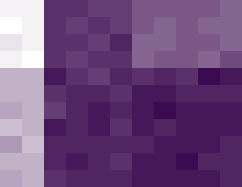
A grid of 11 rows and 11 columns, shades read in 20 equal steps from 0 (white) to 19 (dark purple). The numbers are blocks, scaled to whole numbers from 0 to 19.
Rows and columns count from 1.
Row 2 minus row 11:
-7 -5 0 -2 -1 -2 -5 -6 -5 -6 -5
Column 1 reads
1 0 2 1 6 6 7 5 8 6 7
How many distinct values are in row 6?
4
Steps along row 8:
up up down up down up down up same same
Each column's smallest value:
0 0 15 15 15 15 12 12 13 12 12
